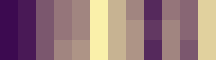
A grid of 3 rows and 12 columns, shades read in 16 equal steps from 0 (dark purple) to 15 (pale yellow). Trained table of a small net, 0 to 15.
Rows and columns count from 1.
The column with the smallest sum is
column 1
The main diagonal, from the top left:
0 1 5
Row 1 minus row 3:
0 0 0 -1 -1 0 0 -1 0 -1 1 0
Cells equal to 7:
3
